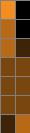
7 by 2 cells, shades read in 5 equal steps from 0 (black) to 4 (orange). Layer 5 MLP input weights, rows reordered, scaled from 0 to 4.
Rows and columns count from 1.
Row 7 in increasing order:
1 3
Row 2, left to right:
3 0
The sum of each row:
4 3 4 4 4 4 4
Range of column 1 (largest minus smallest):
3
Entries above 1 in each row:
1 1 1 2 2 2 1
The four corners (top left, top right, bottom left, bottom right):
4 0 1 3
